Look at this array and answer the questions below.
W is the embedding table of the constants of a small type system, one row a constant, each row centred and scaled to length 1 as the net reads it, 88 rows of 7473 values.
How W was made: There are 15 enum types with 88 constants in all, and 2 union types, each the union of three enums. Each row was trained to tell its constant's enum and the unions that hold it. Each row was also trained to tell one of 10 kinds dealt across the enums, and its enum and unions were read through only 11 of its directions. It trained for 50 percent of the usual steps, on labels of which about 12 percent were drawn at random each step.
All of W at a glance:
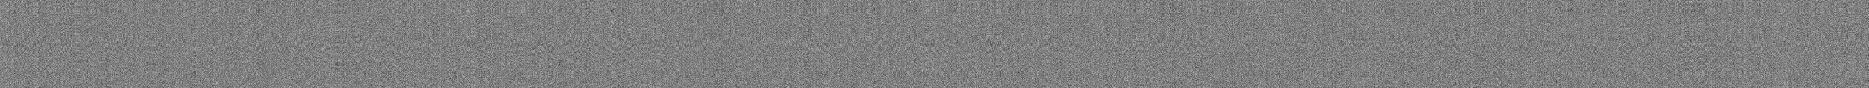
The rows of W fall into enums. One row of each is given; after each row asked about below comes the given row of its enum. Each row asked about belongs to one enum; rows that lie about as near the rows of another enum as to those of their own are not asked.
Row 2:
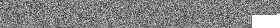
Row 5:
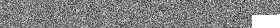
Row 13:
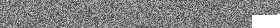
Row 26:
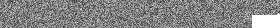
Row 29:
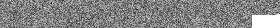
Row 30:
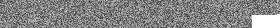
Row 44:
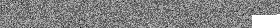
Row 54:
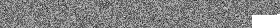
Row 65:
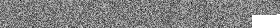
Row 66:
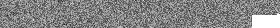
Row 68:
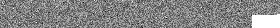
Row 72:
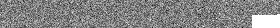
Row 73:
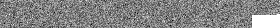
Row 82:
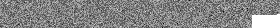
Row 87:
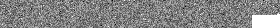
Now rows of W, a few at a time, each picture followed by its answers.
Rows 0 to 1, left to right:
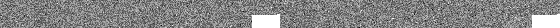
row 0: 68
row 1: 65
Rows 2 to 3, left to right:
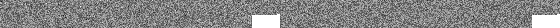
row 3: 13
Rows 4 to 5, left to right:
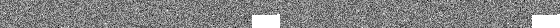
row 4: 13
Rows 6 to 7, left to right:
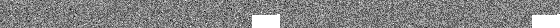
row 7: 87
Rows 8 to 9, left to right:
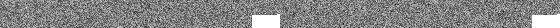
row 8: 66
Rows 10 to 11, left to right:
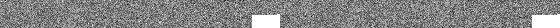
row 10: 5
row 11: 5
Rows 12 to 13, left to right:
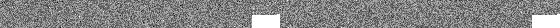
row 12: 68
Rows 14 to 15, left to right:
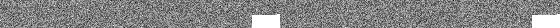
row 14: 82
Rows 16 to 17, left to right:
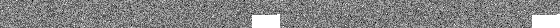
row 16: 13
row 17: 44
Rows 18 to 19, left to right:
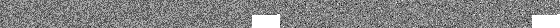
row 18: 66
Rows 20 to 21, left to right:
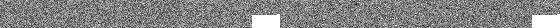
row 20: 44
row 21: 13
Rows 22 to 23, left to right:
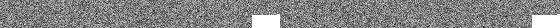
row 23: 66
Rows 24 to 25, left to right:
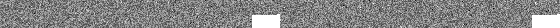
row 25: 87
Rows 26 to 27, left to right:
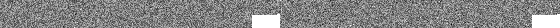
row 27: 54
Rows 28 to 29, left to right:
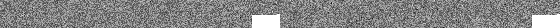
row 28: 44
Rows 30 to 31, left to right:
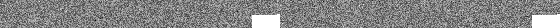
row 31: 87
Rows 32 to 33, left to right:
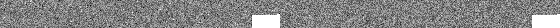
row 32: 29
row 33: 54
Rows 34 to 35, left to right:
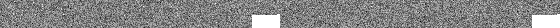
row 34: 66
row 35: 54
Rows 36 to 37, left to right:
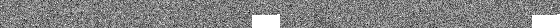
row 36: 13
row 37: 68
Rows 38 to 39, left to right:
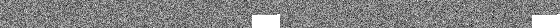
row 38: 54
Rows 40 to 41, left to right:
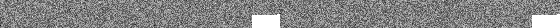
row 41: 44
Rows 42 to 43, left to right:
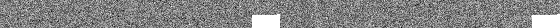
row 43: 65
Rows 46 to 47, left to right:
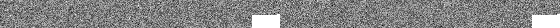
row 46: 29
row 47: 5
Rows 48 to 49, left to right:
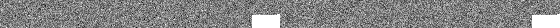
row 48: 54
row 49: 54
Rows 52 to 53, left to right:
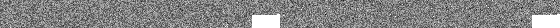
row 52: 44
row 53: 87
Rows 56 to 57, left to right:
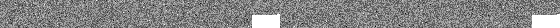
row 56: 87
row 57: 68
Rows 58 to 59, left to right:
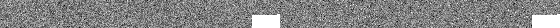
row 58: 66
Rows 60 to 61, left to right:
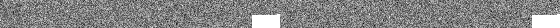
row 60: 30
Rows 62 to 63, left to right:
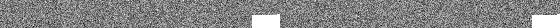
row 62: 87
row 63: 5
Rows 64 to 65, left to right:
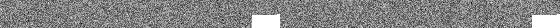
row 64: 68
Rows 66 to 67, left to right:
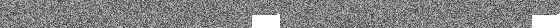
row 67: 44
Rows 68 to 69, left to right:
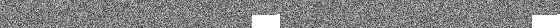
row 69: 5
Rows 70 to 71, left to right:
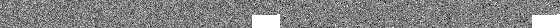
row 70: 5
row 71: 73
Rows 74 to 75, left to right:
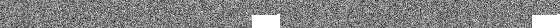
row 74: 65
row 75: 29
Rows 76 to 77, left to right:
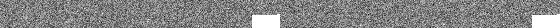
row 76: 87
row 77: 73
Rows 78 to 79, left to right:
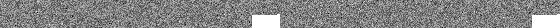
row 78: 66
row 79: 44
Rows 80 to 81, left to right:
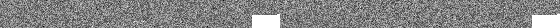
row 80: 66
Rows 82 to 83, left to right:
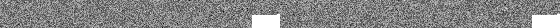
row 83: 5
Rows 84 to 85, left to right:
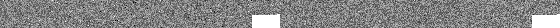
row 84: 30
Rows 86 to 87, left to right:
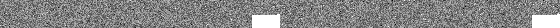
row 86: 13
